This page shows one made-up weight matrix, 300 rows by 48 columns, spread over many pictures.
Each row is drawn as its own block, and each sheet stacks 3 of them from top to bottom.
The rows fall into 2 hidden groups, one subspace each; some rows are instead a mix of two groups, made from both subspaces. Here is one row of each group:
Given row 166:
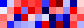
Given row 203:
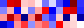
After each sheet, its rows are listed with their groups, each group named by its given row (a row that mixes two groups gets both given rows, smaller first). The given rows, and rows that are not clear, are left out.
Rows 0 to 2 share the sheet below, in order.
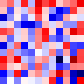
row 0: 166
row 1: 166
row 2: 166
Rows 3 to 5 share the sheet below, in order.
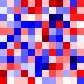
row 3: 166
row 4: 166
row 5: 166 and 203
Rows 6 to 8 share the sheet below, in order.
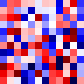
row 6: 203
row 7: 203
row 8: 203
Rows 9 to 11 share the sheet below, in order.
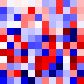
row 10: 203
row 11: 166 and 203
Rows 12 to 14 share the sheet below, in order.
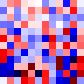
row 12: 203
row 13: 203
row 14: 203
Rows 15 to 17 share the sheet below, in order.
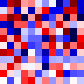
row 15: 203
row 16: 203
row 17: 166
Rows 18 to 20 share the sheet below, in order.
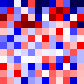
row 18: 166
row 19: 166 and 203
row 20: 203
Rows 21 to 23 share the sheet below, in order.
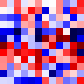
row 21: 166 and 203
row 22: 166
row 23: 166
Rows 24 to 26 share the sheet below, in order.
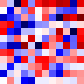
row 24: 166 and 203
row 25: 203
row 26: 166
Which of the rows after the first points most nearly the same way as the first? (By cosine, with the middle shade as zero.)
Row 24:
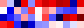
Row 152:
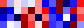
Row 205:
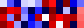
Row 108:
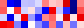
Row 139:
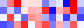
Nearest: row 108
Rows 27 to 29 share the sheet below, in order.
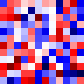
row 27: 203
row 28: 166
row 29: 166
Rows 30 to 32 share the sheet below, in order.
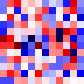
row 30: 203
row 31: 203
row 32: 203
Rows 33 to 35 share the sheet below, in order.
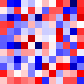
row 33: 203
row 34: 203
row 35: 166
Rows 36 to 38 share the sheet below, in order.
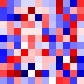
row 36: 203
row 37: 203
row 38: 203
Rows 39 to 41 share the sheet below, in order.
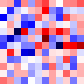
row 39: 166
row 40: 166
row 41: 203
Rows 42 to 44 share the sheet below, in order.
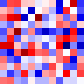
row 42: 203
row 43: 166 and 203
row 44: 203
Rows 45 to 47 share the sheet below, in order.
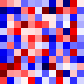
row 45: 166 and 203
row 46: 203
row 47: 166 and 203
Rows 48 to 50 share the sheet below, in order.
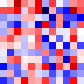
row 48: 166
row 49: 166 and 203
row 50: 203
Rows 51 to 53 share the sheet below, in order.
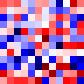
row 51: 166
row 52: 166
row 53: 166
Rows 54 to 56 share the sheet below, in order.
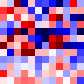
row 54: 166
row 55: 166
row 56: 166
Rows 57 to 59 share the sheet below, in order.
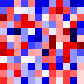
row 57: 166
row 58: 166 and 203
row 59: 203
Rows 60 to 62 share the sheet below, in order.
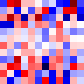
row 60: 203
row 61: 166
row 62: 166
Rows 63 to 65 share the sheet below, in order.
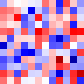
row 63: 203
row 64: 166
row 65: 166
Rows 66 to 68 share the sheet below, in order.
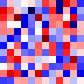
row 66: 203
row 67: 166
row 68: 203
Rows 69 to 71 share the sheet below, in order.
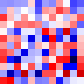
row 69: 166
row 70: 203
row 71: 203
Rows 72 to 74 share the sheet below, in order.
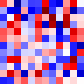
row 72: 166
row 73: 166
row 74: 203
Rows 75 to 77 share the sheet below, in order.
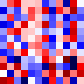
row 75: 203
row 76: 203
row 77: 203
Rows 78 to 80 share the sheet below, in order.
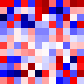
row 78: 166
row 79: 166
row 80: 203
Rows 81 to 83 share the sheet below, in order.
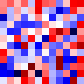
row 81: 166
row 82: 166 and 203
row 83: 203
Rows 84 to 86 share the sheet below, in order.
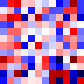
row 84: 203
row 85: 203
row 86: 166
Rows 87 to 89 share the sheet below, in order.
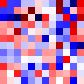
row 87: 203
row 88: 166
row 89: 203
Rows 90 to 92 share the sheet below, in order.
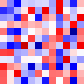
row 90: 166 and 203
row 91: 203
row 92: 203
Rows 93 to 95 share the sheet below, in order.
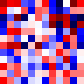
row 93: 166
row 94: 203
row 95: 203
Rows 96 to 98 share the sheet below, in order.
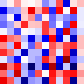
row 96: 203
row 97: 203
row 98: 203
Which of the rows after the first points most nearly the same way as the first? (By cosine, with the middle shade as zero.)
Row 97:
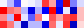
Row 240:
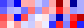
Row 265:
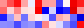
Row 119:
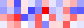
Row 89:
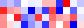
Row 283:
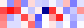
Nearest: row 89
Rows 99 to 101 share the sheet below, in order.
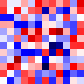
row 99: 166 and 203
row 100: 166
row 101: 166
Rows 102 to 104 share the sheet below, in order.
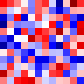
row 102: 166
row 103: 166 and 203
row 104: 166
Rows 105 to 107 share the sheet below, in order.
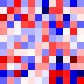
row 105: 166
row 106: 166
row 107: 166
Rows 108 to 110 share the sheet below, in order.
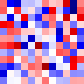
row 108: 203
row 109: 203
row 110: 166 and 203
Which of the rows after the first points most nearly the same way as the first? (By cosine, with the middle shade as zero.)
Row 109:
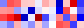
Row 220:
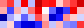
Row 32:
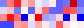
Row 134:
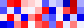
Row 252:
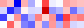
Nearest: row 32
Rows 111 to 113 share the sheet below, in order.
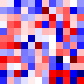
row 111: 166
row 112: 203
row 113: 166
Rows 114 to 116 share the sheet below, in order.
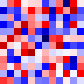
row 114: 203
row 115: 166
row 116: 203
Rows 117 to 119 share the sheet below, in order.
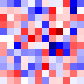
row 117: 166 and 203
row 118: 166
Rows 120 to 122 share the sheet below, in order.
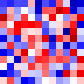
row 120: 166
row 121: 203
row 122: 166 and 203
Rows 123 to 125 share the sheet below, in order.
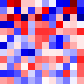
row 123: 203
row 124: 166
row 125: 166 and 203
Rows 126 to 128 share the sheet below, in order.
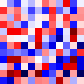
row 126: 203
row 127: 166 and 203
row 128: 203
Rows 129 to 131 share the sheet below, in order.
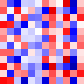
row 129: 203
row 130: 203
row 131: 203
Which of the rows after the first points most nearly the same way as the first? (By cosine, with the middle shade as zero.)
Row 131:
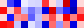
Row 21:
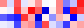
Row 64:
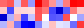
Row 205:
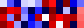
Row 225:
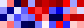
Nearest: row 205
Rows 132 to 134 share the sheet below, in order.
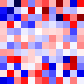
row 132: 166 and 203
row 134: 203
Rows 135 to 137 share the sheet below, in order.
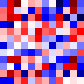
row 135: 166 and 203
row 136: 166
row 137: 203
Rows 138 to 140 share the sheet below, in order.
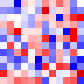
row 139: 203
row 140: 166
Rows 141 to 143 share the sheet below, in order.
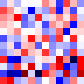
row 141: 203
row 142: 203
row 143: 203
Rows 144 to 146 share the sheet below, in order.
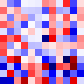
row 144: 203
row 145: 166 and 203
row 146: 203
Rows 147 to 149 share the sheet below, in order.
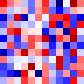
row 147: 166
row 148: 203
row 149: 203
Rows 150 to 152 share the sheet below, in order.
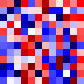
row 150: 166
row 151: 166 and 203
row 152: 203
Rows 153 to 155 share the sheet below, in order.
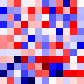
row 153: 203
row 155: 166
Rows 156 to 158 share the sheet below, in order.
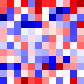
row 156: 166
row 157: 203
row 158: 166 and 203
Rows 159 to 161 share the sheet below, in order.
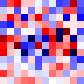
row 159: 203
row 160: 203
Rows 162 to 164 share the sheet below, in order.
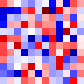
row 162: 166 and 203
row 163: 203
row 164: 203
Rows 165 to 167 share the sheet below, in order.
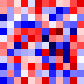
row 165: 166
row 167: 203
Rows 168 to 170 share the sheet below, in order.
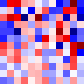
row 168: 203
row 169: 166
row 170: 203
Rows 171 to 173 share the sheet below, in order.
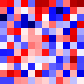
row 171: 166
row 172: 203
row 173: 203
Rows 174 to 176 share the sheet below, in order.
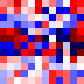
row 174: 166
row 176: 166
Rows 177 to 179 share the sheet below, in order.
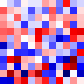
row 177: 203
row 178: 166
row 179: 203
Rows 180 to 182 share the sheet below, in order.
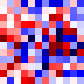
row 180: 166
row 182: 166
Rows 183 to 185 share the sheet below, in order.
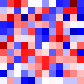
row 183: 203
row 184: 166
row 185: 166
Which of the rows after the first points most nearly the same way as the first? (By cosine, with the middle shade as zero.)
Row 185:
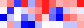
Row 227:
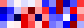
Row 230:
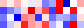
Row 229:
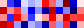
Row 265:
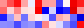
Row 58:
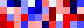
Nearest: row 265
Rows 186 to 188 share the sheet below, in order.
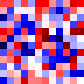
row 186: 166
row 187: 166
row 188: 166 and 203
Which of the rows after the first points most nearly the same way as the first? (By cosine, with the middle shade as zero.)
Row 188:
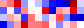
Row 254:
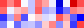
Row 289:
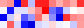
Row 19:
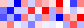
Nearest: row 254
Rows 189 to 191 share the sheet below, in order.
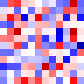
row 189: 203
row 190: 166 and 203
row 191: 166 and 203
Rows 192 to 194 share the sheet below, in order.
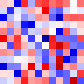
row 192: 166
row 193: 166 and 203
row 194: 166 and 203
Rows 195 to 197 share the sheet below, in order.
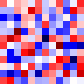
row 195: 166 and 203
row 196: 166
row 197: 203
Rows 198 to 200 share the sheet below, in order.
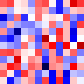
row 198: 166
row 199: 166 and 203
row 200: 166
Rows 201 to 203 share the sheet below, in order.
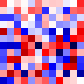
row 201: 166 and 203
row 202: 166 and 203
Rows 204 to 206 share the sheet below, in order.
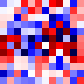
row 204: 166
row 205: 203
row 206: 166
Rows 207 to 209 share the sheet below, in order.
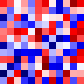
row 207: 166
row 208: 166
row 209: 166
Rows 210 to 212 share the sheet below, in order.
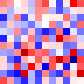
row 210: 166
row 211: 166 and 203
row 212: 166 and 203
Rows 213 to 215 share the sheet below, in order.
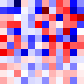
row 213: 166
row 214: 203
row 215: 203
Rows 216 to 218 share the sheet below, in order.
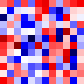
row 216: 166
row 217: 203
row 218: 203
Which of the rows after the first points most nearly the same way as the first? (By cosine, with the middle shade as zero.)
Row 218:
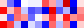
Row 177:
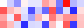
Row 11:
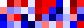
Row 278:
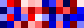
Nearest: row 177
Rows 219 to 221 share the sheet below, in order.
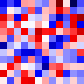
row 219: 166
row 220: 166
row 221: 166
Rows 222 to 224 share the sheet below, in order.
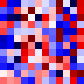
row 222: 203
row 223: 203
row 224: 166
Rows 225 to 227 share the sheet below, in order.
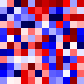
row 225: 166
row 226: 203
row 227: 203
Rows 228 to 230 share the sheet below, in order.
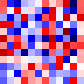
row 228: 203
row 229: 203
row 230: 203
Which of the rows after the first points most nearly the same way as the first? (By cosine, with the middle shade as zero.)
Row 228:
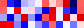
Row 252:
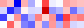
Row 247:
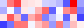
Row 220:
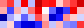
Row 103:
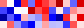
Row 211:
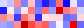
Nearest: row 103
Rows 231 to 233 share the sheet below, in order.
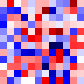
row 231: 166 and 203
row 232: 166
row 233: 166
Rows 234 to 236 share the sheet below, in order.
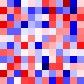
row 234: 203
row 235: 203
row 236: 166
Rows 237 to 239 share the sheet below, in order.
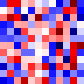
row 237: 203
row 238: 166
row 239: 203
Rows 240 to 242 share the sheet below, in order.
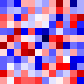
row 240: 166
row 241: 166
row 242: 166
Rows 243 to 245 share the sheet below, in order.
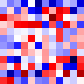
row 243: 166
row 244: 203
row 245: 203
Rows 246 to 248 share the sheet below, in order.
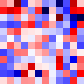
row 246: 166
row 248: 203
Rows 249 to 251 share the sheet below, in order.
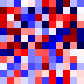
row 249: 203
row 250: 203
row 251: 166
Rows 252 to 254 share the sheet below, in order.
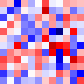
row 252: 166
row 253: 166
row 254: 166
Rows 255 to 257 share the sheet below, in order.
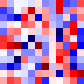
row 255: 203
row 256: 203
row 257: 166
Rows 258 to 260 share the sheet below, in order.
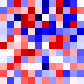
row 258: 166 and 203
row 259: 166
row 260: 166
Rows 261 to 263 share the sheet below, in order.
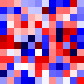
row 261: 166 and 203
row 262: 203
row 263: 166
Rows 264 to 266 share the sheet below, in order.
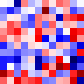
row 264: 166
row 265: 166
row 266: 166
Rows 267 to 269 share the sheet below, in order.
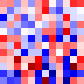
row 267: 166
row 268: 203
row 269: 166 and 203
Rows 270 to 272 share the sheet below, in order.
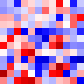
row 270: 166
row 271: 166
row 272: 166
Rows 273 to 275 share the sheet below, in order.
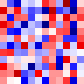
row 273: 203
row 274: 203
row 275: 203
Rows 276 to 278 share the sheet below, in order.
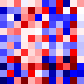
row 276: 203
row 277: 203
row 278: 203
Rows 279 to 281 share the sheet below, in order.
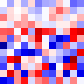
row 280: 166
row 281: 203
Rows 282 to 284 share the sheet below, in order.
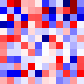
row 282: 203
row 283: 166 and 203
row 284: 203
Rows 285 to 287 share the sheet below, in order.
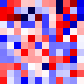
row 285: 203
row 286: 203
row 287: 166 and 203
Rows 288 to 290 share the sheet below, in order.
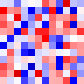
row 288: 203
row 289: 166
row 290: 203
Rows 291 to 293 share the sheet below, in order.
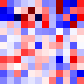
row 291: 203
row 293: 166
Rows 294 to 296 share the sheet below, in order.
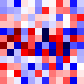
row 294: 166
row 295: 166
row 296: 203
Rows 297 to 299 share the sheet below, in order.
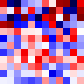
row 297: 203
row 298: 203
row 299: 166
